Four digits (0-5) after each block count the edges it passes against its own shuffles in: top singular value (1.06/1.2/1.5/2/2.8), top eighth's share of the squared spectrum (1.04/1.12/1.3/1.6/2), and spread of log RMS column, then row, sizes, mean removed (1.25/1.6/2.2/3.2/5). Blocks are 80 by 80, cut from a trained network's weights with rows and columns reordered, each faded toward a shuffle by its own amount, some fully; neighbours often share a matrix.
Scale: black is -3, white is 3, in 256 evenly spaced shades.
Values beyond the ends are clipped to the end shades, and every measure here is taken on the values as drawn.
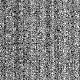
3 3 1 2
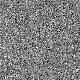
0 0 0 0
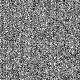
1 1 0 0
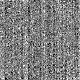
3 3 1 2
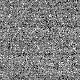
2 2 2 0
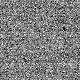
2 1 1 0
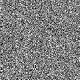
3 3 1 0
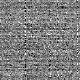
3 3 3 1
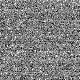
2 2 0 0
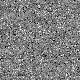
0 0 0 0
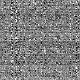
3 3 3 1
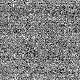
2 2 2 0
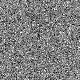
0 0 0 0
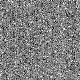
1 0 0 0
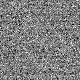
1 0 0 0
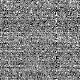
3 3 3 1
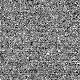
2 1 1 0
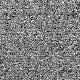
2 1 1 0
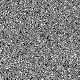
0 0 0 0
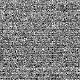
3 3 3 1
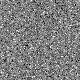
0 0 0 0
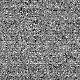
2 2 2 0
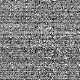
3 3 3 1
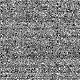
2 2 2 1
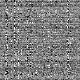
3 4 3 1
